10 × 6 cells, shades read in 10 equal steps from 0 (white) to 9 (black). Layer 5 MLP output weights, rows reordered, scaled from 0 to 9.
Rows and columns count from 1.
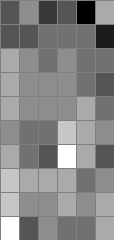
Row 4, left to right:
3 4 4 4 5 6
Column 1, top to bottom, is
6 6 3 3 3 4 3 2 2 0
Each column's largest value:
6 6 7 6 9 8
